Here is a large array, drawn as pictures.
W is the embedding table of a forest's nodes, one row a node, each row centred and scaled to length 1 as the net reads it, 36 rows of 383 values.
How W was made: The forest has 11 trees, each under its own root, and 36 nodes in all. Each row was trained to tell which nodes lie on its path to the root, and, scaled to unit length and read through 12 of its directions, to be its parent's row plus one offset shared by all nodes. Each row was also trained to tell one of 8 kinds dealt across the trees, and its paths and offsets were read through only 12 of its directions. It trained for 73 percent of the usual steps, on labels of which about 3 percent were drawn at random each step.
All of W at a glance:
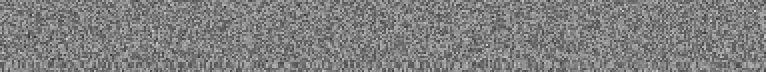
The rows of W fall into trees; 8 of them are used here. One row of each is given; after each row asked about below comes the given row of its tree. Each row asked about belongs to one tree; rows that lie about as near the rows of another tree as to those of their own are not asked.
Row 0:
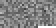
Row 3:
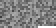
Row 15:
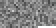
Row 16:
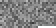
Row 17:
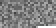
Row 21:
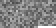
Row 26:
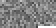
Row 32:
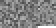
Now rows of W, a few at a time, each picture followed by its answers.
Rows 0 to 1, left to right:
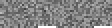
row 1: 32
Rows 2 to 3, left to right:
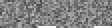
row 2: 17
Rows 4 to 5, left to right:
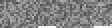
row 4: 15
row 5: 21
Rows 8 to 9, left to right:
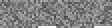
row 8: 16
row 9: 3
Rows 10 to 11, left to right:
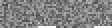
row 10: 26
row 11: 16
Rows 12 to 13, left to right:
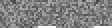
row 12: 21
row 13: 26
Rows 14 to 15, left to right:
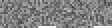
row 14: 26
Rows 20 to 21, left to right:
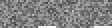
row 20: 32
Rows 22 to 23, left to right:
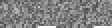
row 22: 17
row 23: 17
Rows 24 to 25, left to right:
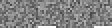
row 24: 21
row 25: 0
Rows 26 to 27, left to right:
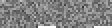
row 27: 16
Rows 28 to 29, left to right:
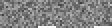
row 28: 15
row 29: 3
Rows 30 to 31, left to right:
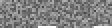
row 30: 21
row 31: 32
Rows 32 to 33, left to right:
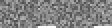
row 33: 32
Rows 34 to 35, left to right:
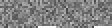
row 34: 26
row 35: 16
